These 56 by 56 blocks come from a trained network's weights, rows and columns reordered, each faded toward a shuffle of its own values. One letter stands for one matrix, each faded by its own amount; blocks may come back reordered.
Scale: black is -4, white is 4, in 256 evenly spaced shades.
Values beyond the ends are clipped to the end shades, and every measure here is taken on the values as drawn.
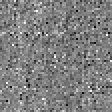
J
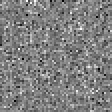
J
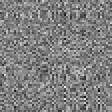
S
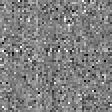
J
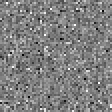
J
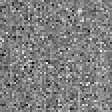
J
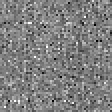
J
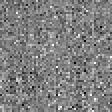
J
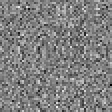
S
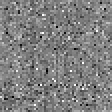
J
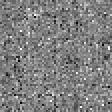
J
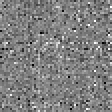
J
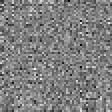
S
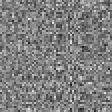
S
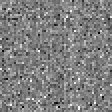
J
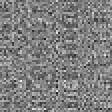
S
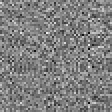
S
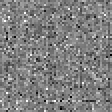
J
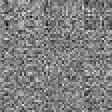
S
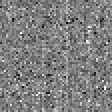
J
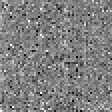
J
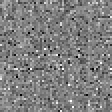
J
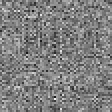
S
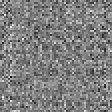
S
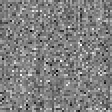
J
